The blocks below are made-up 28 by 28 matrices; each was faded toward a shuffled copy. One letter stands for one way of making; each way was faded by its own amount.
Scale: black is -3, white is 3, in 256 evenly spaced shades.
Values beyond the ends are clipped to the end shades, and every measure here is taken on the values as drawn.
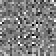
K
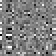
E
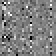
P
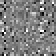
E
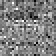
K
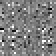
P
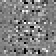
P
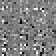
P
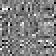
E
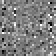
P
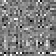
E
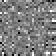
E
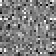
K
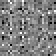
E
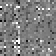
P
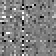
P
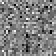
K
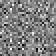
K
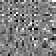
E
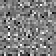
K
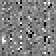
P
